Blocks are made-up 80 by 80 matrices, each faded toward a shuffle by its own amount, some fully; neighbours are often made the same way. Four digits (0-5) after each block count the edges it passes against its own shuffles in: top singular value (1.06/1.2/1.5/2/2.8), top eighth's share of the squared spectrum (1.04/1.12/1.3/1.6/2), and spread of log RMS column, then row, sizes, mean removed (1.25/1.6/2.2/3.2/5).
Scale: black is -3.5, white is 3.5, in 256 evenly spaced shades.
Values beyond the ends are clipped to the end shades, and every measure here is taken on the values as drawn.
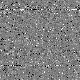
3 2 0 2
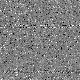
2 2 0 2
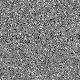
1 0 0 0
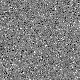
0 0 0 0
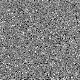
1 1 0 2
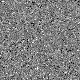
0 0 0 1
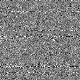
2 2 0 3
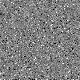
0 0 0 1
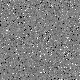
0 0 0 0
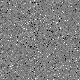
1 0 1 0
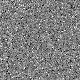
0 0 0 0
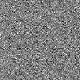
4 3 1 1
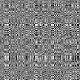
5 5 4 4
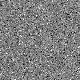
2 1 0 0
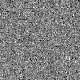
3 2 0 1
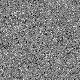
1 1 0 0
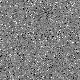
0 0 0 0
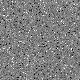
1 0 0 0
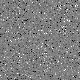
1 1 0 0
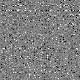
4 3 1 2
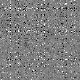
2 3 3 3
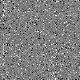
2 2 2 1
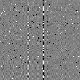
5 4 2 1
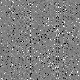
4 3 2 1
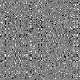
4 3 2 2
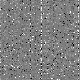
4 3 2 1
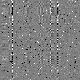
5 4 2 1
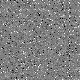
3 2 0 0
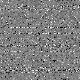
2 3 0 3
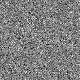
2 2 0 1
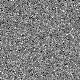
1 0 0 0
